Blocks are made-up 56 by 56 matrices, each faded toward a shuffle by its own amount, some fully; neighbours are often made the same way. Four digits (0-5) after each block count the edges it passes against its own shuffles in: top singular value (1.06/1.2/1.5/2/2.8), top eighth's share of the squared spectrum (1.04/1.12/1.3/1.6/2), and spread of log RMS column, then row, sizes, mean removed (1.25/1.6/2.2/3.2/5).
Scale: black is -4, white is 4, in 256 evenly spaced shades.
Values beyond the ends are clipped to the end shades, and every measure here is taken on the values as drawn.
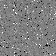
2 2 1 0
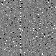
3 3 1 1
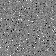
2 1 0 0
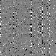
4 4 3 1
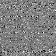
1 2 0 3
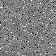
0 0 0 0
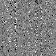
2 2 2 0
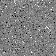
0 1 0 0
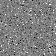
0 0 0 0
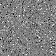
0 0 0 0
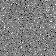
1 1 0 0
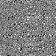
3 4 1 2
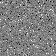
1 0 0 0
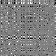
5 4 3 3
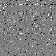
4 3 0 2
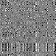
4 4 3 2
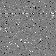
3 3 1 1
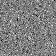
0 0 0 0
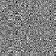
4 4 2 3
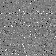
2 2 0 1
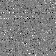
2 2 0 1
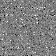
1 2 0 1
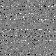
1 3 0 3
